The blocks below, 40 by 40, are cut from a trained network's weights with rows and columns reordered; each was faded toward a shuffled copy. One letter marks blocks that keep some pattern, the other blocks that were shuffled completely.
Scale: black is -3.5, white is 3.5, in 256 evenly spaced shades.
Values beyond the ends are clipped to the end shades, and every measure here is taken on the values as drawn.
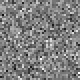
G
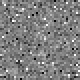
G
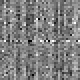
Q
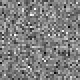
G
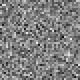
G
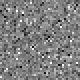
G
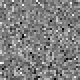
G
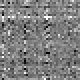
Q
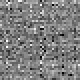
Q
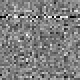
Q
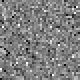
G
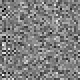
Q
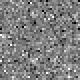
G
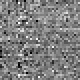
Q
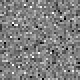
G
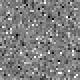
G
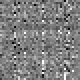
Q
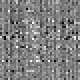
Q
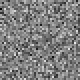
G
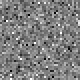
G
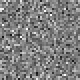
G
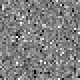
G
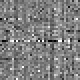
Q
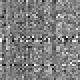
Q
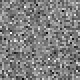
G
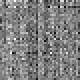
Q
